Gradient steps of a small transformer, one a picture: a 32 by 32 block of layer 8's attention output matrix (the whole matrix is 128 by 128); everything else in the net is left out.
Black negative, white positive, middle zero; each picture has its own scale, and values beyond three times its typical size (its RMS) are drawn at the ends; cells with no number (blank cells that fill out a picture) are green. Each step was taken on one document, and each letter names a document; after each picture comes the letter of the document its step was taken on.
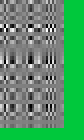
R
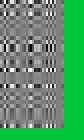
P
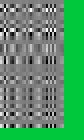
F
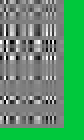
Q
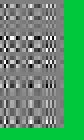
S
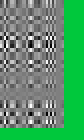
S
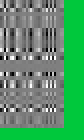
F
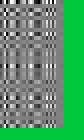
Q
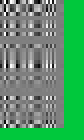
Q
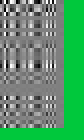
Q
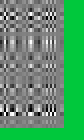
R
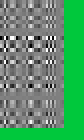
S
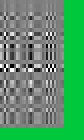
P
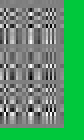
R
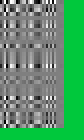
Q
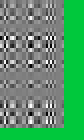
S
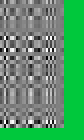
S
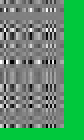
F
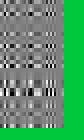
P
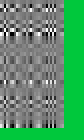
F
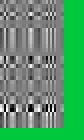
R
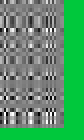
R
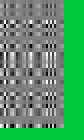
F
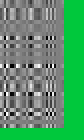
P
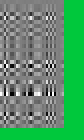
P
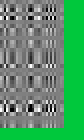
R
